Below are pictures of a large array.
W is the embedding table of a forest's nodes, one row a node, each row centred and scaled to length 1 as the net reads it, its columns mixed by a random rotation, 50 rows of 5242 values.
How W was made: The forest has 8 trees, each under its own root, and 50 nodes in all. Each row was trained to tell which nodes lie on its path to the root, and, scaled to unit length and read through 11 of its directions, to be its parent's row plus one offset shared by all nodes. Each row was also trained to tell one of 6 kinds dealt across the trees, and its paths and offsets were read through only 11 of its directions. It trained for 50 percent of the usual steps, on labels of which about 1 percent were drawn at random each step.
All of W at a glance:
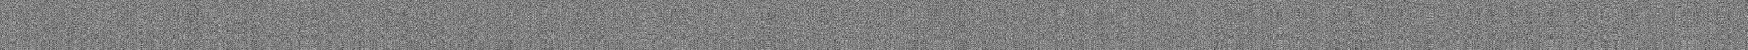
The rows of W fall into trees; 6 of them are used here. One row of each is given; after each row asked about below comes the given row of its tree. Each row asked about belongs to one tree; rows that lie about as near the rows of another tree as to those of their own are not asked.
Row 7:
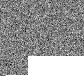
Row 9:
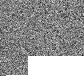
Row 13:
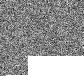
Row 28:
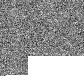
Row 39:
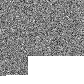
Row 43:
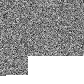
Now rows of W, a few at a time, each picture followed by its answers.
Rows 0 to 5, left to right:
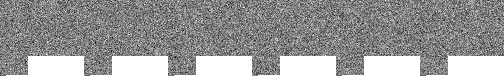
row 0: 28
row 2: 39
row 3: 13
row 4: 43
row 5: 9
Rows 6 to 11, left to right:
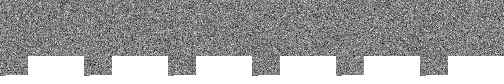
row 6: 7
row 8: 39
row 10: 13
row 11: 9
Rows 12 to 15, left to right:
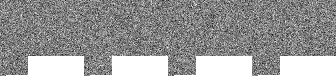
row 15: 13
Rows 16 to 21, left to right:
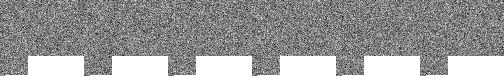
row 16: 13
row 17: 43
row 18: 13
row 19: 13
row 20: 7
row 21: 9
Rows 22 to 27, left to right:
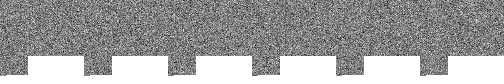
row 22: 39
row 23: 39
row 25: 43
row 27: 28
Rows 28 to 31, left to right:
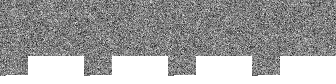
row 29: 13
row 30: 43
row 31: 43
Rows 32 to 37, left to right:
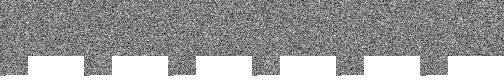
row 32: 39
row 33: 28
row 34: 9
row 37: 13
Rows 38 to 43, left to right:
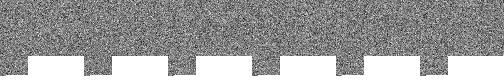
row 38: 9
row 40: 28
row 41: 43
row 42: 7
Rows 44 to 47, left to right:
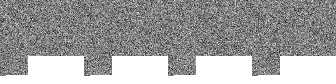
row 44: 13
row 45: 43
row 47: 43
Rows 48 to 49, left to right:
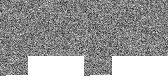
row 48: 28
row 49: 43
